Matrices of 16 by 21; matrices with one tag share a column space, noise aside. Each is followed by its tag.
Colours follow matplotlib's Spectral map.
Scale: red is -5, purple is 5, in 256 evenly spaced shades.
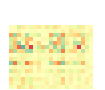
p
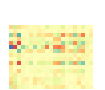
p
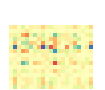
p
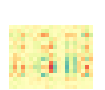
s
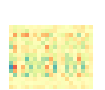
s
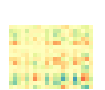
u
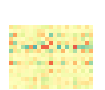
p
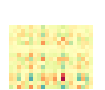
u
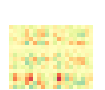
u
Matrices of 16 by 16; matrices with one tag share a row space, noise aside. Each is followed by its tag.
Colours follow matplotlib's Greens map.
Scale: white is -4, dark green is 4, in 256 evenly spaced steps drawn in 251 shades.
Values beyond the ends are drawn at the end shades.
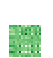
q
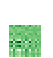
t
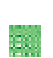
t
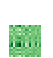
t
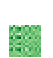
t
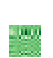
q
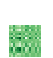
t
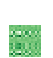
t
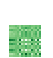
q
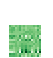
q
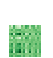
t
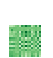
q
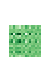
t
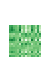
q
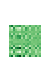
t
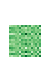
q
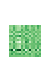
t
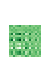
t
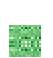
q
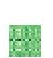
t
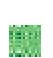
t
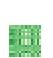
q
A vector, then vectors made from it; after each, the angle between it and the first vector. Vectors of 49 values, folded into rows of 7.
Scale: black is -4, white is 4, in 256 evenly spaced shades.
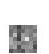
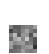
partly aligned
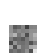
orthogonal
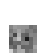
nearly opposite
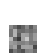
nearly parallel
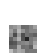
nearly opposite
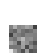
orthogonal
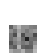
nearly opposite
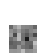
nearly opposite
